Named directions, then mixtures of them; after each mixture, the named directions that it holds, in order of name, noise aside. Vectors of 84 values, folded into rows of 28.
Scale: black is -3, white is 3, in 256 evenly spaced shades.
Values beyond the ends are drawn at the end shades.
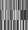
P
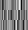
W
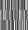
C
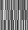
C, P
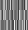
C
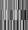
P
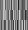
C, P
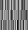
C, P, W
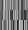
C, P, W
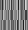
C, P, W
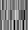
C, P, W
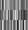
P, W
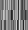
C, P, W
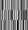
C, P, W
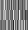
C, P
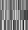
P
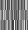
C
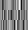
W
